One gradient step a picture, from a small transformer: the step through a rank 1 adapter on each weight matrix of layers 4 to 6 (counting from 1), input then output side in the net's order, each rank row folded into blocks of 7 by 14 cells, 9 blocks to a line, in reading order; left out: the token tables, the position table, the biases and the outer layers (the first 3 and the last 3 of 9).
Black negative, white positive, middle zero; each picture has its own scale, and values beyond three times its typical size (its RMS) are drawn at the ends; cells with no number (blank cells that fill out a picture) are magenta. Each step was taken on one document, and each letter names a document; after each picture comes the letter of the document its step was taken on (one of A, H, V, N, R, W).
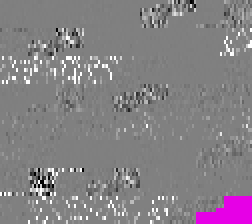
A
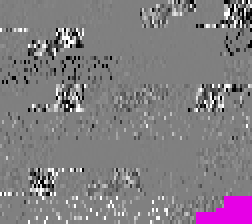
A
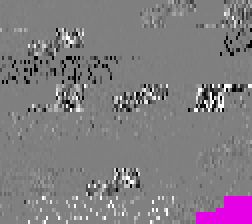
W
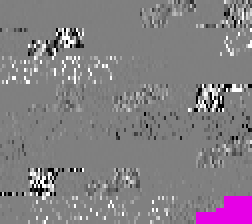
A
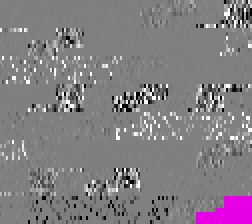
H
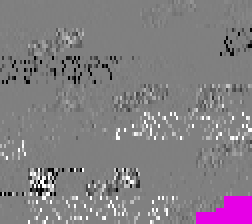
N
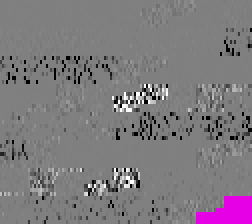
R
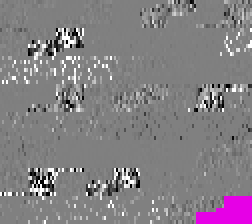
A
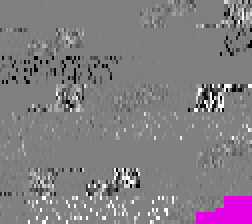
W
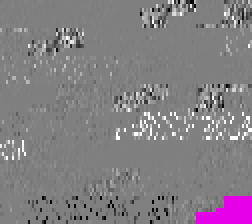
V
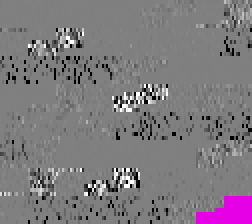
R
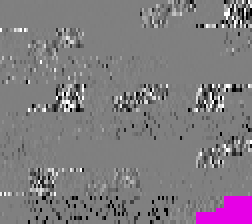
H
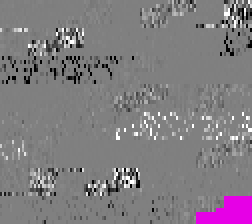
V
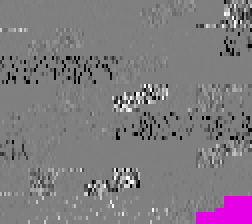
R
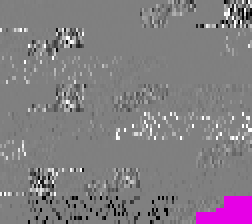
H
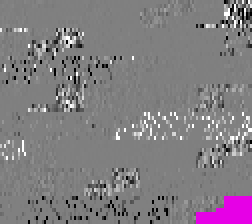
V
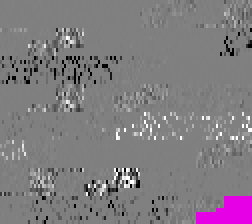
H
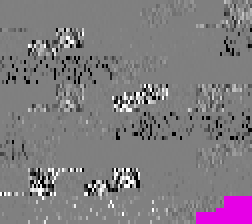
R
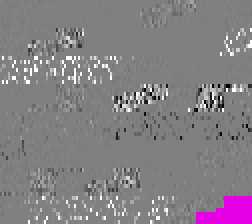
A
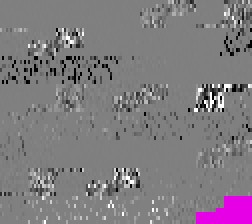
W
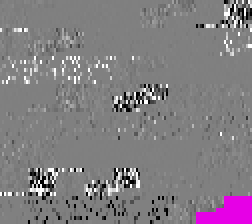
V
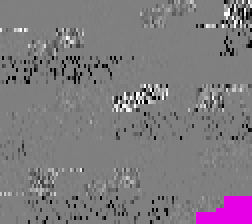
V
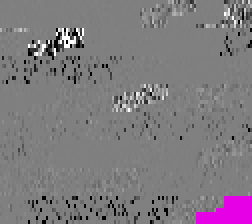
V
